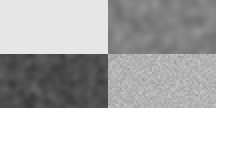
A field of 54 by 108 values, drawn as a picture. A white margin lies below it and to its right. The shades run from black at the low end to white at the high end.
It is made of 2 by 2 panels. Panel 1,1: very high, flat. Panel 1,2: middling, blotchy, faint in contrast. Panel 2,1: low, blotchy, faint in contrast. Panel 2,2: high, fine-grained, faint in contrast.
